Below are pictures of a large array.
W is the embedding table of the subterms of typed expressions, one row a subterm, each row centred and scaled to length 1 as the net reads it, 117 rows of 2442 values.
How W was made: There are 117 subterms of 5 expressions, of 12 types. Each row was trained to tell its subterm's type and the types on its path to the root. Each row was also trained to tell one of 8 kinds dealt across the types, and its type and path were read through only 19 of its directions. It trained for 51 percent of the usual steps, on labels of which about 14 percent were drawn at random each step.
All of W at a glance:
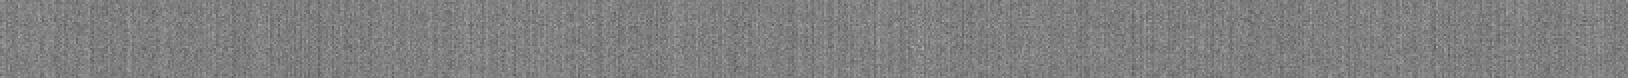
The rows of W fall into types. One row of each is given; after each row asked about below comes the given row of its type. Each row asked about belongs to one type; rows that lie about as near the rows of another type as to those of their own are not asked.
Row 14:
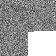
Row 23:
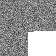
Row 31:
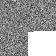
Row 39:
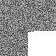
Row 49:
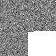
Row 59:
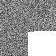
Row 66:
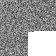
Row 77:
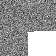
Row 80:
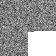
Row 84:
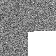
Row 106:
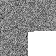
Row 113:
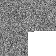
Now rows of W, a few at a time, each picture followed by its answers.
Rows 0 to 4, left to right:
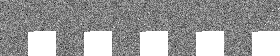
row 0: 49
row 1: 23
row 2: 59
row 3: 66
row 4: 39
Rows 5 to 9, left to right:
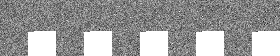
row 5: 77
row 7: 106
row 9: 39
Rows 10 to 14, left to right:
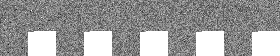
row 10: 80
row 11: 113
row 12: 106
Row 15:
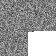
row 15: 49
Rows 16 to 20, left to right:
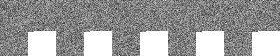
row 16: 84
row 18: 77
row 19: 23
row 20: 84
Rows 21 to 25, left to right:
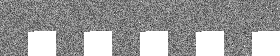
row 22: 23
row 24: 31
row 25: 84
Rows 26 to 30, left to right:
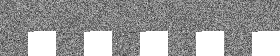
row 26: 31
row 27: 66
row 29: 59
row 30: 31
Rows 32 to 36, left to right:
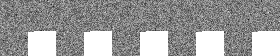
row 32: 31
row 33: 14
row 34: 84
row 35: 14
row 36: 49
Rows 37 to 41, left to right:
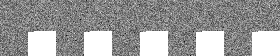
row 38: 49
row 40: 66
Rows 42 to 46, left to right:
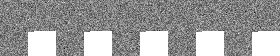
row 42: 66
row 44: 31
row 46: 77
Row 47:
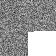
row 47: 113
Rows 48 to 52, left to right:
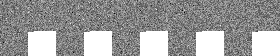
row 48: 80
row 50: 106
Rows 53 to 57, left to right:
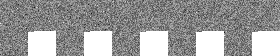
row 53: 84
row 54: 80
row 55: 66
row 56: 113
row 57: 106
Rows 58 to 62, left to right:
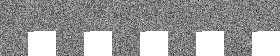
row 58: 84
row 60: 113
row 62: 23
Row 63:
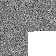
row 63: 59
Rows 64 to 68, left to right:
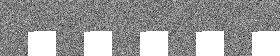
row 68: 84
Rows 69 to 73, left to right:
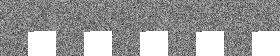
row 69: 106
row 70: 66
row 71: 39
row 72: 113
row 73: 113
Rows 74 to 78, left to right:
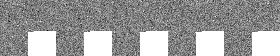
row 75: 23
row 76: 80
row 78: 106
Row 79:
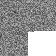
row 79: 113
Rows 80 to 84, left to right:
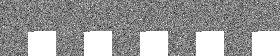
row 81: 49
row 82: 31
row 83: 31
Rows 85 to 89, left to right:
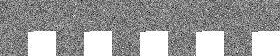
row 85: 59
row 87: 23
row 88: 66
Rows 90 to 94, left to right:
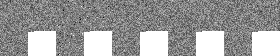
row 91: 31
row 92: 77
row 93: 66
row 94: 14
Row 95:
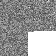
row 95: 113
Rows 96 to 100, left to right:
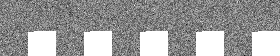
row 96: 31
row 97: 77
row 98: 49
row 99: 39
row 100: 59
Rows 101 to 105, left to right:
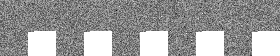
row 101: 106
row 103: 106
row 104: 31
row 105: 113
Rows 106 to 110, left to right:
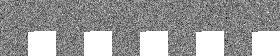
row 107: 49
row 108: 66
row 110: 80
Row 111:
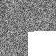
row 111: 59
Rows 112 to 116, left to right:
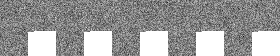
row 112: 113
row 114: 39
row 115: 84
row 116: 66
